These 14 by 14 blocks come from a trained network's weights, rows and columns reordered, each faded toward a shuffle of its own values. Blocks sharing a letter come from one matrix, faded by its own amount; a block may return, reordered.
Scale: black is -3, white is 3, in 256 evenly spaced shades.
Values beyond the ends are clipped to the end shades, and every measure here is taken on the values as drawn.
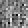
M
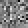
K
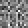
K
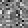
K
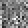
M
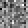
M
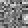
K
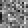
M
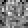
M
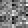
K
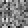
M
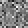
K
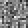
M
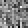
M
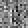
M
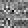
K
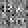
M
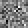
M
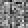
M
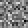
K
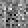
M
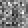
M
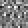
K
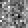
M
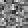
K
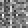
M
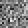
M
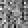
M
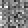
M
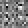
K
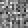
M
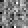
M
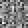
M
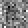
M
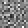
K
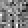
M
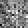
M
